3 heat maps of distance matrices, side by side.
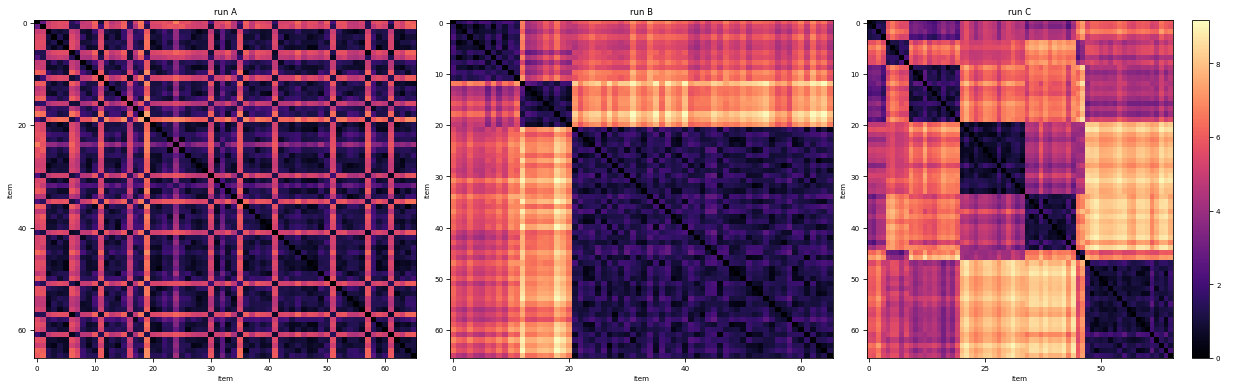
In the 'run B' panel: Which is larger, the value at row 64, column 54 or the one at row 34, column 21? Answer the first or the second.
the second
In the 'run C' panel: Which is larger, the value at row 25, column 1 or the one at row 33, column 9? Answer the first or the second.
the second
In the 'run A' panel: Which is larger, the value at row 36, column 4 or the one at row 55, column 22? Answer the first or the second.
the second
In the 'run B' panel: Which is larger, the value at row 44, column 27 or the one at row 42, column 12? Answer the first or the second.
the second
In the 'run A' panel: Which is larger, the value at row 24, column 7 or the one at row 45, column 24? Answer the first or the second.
the first
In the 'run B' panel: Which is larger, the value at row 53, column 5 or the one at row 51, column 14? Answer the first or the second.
the second
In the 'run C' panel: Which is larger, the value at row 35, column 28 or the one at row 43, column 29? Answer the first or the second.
the second
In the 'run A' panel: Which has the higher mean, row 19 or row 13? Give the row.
19
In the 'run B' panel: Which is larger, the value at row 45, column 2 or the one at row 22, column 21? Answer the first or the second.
the first
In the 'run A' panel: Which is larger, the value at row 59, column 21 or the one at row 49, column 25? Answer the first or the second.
the second
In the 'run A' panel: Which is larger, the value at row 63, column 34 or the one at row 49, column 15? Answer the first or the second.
the second
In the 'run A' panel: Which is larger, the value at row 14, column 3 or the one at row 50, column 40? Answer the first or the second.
the second
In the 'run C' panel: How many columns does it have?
66
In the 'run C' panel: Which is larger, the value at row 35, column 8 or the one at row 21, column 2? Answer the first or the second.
the first
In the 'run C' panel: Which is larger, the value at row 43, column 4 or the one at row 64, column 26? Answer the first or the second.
the second
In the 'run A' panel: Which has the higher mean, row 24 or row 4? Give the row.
24
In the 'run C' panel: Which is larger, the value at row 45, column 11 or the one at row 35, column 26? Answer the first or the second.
the first
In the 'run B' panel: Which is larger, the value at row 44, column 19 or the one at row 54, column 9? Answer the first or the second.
the first
